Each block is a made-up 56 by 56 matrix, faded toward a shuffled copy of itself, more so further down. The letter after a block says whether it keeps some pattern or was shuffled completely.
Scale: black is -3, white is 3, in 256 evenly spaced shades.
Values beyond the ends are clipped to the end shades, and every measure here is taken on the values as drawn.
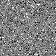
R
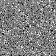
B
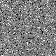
R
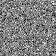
B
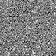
B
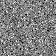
R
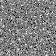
B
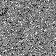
R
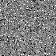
B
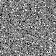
R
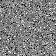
R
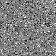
B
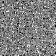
B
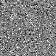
B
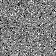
R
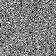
B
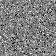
R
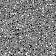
R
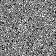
R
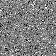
R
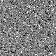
R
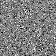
R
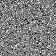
B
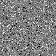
B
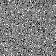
B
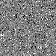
B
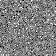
R
